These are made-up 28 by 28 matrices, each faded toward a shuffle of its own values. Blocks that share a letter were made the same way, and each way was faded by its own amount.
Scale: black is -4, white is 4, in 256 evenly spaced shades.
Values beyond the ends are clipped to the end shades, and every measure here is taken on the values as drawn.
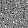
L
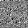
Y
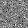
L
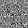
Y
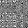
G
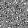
L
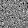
L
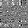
G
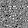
Y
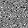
Y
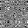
G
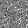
L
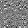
G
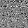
Y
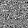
Y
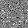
Y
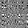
G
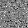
Y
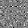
G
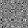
G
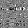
G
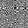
G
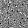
L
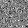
Y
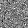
L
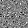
Y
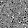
L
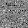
Y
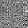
G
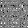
G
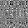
G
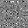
G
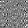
G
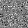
Y
